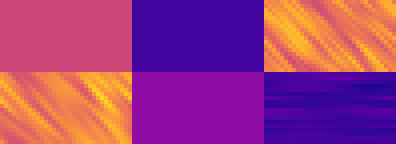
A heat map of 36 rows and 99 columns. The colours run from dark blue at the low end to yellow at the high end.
The table splits into 2 rows of 3 panels. Panel 1,1: middling, flat. Panel 1,2: very low, flat. Panel 1,3: high, slanting down to the right. Panel 2,1: high, slanting down to the right. Panel 2,2: low, flat. Panel 2,3: very low, streaked across, faint in contrast.
